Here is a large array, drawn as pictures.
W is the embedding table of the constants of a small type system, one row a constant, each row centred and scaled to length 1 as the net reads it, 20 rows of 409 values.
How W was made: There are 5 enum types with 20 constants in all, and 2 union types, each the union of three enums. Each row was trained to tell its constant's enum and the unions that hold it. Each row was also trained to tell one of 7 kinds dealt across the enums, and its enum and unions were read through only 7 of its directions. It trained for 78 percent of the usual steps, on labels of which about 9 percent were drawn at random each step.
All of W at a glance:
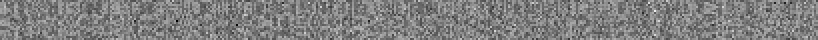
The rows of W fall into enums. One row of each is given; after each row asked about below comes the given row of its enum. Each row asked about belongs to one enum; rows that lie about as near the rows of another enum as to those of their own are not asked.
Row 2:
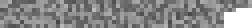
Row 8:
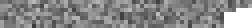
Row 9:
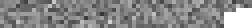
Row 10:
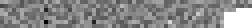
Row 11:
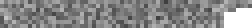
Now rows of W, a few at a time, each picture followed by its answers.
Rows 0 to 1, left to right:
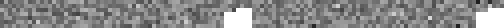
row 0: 9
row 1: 10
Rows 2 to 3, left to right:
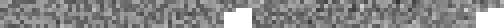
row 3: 11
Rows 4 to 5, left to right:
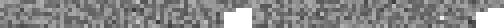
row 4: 2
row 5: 11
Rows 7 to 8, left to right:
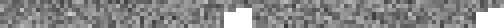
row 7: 9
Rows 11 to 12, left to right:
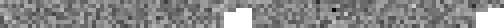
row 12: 10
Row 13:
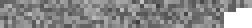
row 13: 8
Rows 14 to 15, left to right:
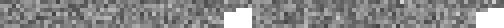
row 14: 8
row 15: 10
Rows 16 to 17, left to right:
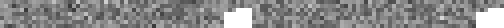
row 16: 11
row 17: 11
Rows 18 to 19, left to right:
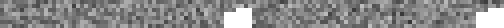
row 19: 9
